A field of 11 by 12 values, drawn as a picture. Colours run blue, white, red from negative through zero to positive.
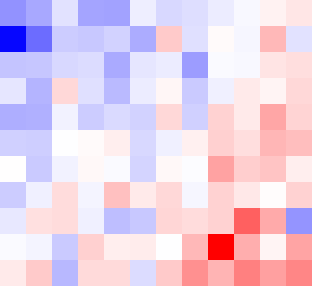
Average level on the scale: 50%. Ninth with the highest average: bottom right. Mirror symmetry: none. Slope: up to the bottom right. Ninth with the lowest average: top left.
